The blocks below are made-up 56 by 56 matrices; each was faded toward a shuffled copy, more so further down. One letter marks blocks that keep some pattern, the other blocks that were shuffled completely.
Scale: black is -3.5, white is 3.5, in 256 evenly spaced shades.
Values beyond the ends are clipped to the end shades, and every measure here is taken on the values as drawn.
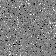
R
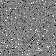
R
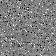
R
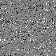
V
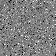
R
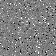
R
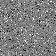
R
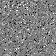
V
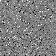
V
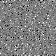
V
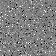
V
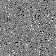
R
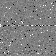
V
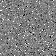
R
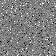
R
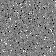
R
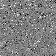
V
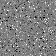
R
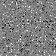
V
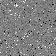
R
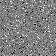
R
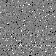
V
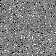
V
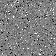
R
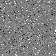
R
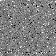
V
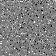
V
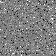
V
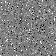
R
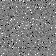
V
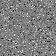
R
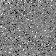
V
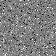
R
